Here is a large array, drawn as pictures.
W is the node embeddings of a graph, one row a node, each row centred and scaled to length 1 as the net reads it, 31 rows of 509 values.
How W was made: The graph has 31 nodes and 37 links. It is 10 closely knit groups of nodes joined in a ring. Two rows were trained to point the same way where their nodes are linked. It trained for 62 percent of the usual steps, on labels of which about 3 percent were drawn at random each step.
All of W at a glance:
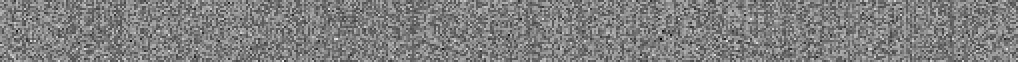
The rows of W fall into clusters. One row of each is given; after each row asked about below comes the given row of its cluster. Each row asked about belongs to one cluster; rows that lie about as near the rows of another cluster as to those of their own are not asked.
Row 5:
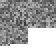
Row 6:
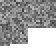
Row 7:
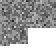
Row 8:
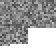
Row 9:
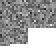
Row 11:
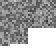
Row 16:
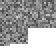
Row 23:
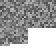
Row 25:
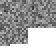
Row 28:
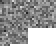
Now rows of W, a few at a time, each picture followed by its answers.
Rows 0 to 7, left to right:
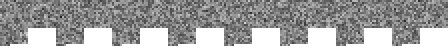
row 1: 9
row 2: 11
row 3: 28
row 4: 6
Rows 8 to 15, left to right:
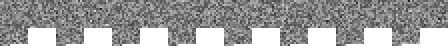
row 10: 25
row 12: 23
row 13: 8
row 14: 9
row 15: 16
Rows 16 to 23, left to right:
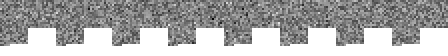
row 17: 25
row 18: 7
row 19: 5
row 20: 6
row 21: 28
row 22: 11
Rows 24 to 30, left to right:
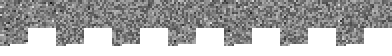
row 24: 5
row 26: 11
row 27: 16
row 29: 23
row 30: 8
